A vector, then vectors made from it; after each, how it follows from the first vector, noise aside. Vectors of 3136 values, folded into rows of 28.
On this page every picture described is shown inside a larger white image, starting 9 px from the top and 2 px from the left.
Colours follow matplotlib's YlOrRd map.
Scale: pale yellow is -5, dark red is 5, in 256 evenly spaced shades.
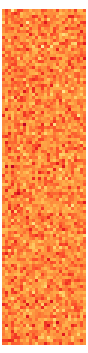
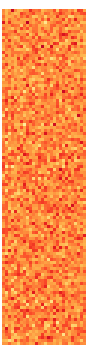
negated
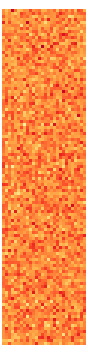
negated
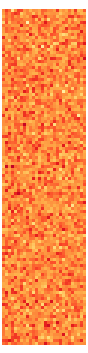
copied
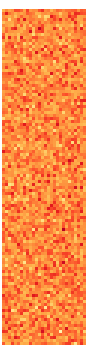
reversed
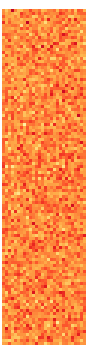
negated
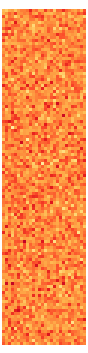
wrapped around
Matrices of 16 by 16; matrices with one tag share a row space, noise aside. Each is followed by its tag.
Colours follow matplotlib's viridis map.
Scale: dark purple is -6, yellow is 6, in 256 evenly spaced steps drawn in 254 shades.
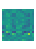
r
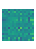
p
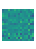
p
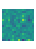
r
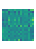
p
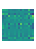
p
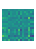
p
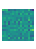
p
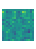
r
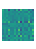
p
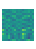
r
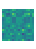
r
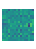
p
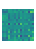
p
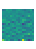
r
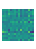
p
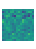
r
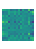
p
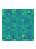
r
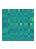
p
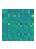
p
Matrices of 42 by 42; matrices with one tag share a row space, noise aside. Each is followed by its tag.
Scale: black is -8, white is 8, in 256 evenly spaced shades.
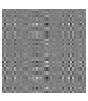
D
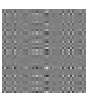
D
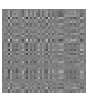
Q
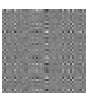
D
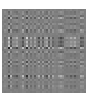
Q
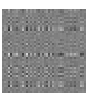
Q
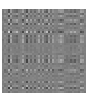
Q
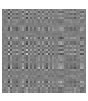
Q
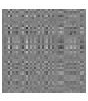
Q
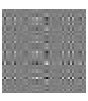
D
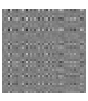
Q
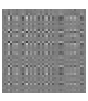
Q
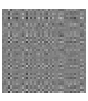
Q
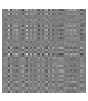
Q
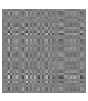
Q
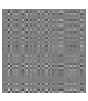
Q
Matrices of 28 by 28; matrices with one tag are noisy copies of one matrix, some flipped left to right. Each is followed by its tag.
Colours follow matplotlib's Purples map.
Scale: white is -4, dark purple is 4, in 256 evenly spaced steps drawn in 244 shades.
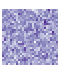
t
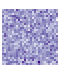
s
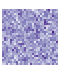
t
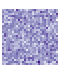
s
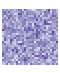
t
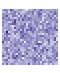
t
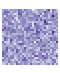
t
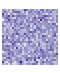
s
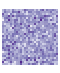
s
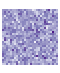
t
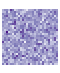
t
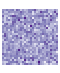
s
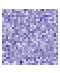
s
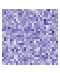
t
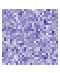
t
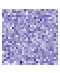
s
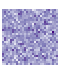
t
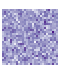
t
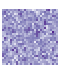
t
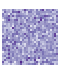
s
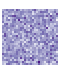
s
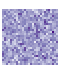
t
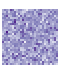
t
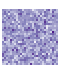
t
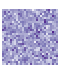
t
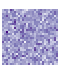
t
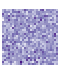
s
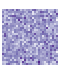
s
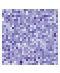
s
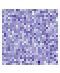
s
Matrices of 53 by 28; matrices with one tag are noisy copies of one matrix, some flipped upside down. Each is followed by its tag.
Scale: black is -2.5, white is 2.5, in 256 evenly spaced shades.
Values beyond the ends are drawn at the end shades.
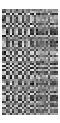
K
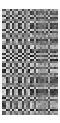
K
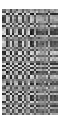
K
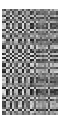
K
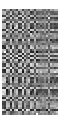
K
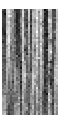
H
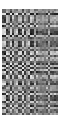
K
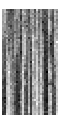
H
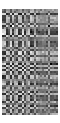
K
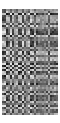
K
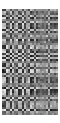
K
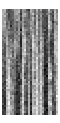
H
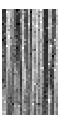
H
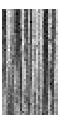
H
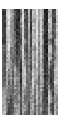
H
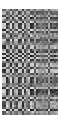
K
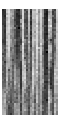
H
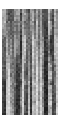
H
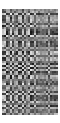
K
